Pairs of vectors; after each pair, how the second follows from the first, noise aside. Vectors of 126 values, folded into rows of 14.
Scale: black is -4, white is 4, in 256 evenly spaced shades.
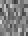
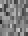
sign-scrambled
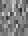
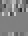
partly zeroed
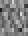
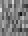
sign-scrambled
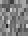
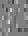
partly zeroed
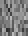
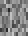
sign-scrambled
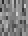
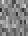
sign-scrambled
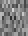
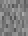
shrunk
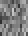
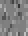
partly zeroed
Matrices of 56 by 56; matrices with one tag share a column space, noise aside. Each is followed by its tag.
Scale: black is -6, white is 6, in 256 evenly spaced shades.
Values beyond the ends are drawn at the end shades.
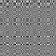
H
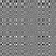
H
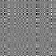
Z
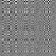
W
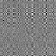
Z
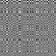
W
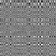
H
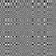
H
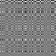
W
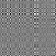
Z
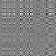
Z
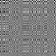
W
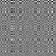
W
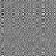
Z
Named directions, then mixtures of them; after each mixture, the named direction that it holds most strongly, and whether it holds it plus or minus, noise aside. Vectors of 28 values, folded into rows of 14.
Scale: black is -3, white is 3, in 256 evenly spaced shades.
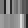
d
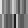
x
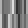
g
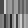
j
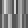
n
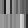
d, plus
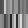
j, plus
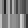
d, plus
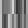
g, plus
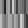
d, plus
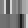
d, minus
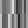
g, plus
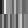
j, plus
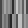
g, minus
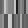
n, plus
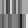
d, minus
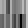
d, minus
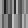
n, minus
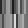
x, minus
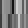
g, minus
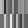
j, minus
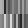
j, minus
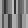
n, minus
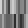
x, plus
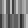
d, minus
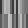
n, plus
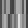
g, minus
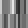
g, plus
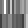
d, minus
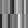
g, minus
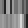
d, plus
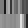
d, plus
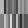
j, minus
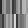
x, minus
